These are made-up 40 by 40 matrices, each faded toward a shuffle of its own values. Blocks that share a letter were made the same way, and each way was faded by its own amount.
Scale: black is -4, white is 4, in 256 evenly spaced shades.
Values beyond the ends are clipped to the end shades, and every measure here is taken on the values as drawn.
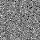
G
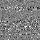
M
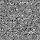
M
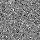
G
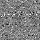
M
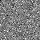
G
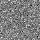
G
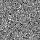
G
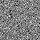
G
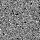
G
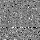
M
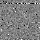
M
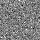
G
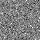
G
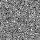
G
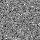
G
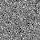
G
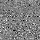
M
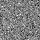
G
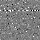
M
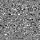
M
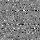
M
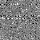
M
